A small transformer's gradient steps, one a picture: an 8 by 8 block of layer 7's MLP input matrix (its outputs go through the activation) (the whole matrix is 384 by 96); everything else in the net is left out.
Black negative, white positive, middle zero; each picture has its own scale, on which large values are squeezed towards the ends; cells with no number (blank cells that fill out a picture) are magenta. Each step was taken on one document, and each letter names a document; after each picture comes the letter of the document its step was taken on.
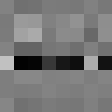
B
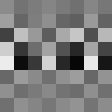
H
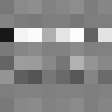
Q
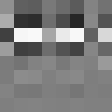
Q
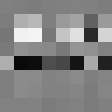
B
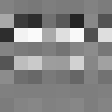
Q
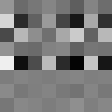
H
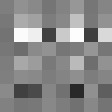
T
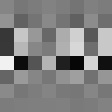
H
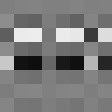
Q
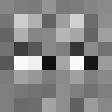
T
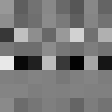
H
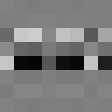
Q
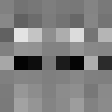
B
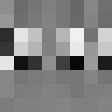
H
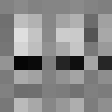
B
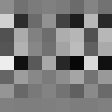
H
